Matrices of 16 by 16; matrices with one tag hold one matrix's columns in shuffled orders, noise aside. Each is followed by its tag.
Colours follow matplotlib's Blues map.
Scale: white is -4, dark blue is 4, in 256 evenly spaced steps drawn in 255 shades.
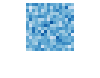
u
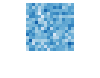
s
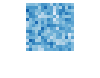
s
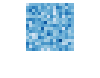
s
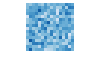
s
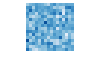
s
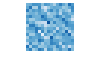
u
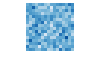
u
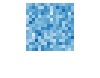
s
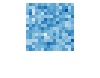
s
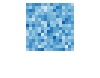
u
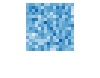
s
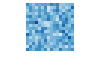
u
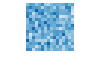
s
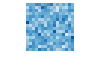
u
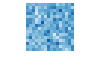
s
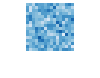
u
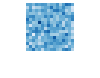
u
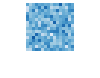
u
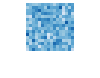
s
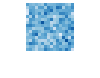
s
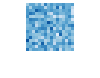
s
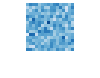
u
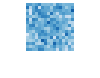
s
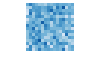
s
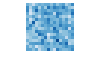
s
